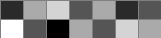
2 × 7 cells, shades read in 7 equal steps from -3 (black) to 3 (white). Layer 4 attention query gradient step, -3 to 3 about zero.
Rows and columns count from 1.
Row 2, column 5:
-1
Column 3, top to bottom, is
2 -3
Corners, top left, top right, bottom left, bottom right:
-2 -1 3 1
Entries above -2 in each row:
5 6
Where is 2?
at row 1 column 3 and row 2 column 6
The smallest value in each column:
-2 -1 -3 -1 -1 -2 -1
